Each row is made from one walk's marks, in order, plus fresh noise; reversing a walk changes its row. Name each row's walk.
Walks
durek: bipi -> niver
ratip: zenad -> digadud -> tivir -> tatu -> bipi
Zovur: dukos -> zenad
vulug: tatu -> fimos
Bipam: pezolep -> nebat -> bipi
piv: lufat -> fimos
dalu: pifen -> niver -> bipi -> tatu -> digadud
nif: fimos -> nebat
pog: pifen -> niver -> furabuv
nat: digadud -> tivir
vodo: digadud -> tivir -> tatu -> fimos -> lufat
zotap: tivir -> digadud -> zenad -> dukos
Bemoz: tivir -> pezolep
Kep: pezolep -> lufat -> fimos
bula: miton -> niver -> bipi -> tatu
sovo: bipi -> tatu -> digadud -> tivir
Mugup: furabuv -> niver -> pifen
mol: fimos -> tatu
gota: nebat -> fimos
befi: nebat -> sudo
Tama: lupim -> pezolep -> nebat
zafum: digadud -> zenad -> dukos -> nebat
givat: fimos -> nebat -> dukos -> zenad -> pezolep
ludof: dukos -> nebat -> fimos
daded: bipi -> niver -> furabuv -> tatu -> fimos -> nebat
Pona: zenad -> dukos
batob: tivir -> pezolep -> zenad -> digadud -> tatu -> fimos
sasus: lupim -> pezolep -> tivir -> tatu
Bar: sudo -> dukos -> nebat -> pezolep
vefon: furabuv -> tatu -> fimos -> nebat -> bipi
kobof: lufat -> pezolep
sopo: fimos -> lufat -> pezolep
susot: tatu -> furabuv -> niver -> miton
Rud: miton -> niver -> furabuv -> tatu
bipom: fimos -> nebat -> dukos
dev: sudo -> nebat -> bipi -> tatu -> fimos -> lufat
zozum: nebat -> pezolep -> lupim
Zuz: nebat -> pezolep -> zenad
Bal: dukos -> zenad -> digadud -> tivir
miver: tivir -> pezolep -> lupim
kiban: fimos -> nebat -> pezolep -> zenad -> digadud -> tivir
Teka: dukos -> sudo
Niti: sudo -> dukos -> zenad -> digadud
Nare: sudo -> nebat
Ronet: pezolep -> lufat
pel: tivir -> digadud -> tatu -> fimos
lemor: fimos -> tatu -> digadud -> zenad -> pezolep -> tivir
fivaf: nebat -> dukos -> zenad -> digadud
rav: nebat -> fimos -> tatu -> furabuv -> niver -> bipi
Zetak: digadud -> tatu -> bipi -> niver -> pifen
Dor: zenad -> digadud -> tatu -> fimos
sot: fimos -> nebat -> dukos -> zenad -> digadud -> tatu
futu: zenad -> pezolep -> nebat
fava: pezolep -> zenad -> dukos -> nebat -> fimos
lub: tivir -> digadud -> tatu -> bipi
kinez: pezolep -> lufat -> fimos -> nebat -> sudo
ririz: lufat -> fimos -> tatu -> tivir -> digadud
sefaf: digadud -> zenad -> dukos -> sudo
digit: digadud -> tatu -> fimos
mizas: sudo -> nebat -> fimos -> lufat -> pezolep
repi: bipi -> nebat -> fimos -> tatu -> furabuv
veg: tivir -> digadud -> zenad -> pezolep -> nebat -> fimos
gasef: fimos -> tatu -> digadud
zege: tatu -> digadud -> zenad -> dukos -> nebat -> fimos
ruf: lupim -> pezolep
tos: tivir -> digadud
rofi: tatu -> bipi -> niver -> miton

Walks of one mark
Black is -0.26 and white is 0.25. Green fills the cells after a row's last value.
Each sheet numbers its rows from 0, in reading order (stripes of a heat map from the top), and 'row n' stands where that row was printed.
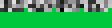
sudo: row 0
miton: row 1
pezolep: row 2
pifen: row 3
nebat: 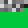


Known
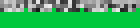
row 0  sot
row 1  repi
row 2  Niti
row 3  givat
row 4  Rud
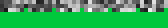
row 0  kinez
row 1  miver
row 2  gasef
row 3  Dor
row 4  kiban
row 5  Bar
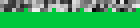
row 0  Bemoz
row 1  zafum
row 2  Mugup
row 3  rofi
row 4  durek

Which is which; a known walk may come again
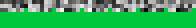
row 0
futu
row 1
Mugup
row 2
Zetak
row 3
ratip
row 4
digit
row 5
dev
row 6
rofi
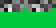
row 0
ruf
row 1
Tama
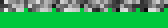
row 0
lemor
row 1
gota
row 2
kiban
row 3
vulug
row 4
Ronet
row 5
kinez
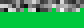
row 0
zozum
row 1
lub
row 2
Dor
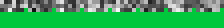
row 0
Niti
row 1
sasus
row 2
zotap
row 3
zafum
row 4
zege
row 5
miver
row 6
fivaf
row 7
mol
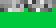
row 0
givat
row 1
ludof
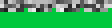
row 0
befi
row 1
Rud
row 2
susot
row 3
nat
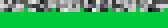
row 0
repi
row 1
tos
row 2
sot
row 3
Bar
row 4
gasef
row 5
sovo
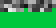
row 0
fava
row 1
Bemoz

